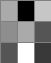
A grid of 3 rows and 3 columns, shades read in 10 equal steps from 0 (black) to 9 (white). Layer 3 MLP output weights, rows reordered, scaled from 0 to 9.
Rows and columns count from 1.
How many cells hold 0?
1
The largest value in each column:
6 9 7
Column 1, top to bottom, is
6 5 3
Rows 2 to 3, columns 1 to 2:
5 6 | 3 9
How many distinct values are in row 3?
3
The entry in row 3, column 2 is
9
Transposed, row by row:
6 5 3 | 0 6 9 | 7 3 2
